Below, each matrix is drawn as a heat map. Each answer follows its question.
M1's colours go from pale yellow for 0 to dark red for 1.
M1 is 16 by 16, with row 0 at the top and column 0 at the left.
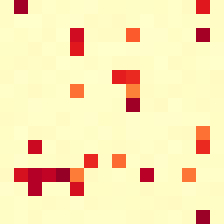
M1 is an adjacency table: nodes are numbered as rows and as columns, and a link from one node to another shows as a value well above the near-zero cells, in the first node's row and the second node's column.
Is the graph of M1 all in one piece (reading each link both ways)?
yes
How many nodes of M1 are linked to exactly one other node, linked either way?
3
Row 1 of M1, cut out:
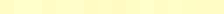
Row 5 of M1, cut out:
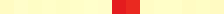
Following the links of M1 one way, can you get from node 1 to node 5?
no
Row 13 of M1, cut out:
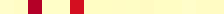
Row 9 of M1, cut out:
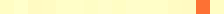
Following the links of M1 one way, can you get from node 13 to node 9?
yes
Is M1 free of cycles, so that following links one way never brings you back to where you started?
yes
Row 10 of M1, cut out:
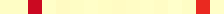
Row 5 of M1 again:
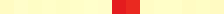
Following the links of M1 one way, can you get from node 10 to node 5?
yes
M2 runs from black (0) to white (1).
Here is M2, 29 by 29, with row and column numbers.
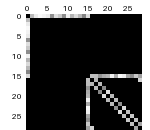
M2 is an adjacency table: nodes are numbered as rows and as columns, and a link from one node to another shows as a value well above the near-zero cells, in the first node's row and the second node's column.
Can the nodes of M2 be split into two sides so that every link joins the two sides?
no
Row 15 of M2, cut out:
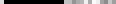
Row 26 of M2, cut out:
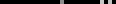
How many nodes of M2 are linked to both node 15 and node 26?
2
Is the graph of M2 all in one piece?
yes
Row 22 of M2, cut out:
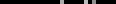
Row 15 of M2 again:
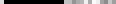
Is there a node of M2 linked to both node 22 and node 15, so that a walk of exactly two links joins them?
yes
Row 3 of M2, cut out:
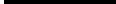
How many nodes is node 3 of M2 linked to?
1
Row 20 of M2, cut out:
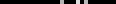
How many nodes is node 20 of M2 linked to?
3
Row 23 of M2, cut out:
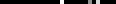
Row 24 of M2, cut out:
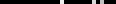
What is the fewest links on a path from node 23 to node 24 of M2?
1
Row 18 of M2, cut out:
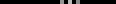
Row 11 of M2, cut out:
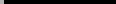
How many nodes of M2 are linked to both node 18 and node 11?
0
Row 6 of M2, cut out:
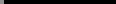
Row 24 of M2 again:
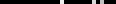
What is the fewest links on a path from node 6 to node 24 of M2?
3
